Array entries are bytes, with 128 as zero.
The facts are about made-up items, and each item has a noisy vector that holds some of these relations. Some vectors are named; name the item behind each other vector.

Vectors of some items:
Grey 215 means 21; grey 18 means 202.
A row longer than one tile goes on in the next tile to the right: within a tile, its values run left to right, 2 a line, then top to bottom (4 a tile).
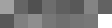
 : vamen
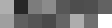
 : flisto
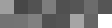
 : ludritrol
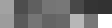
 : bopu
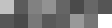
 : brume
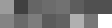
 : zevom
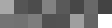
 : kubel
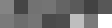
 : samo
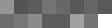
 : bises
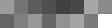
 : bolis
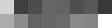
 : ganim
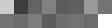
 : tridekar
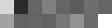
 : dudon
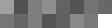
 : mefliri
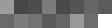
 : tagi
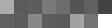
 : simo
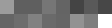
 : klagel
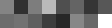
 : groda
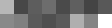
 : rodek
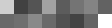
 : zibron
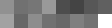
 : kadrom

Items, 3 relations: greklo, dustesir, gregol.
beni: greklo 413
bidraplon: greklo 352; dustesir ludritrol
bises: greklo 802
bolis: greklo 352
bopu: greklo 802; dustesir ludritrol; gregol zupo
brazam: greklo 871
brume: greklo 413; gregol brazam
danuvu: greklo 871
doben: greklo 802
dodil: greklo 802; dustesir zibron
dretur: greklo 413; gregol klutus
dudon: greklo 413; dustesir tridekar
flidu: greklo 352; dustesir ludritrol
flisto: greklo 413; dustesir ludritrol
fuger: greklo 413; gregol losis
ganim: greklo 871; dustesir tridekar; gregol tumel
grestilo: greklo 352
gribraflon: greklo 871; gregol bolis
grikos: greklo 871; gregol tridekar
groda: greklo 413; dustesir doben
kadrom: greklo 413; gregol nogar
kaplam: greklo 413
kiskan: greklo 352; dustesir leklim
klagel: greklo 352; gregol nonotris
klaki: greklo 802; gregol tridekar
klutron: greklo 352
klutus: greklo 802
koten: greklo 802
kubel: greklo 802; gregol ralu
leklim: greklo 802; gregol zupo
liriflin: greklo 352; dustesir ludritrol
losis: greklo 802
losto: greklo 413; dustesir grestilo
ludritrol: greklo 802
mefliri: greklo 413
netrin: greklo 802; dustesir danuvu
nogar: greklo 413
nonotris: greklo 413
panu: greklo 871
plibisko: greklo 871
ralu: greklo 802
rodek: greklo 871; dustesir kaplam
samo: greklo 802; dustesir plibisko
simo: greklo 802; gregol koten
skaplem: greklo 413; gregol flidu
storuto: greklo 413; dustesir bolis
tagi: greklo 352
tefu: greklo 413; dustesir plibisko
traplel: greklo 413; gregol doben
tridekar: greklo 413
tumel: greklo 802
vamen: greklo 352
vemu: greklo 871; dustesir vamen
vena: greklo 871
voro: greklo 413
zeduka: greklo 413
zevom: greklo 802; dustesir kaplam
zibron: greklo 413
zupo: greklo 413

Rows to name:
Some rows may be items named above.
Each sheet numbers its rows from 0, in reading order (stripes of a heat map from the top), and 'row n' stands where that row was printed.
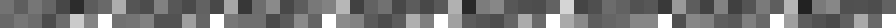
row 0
kiskan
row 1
kubel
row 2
nonotris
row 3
rodek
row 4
flisto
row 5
ganim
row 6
grestilo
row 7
flisto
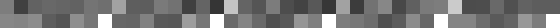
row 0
tumel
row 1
klaki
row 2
grikos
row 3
nonotris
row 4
vemu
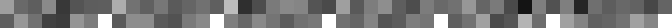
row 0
plibisko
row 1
danuvu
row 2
dodil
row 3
kaplam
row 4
leklim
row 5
flidu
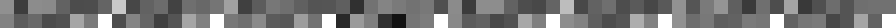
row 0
tefu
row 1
brazam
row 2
netrin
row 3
doben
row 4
tefu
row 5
rodek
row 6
skaplem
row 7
koten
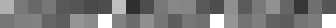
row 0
gribraflon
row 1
dodil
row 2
skaplem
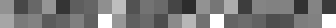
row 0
nogar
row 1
storuto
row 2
traplel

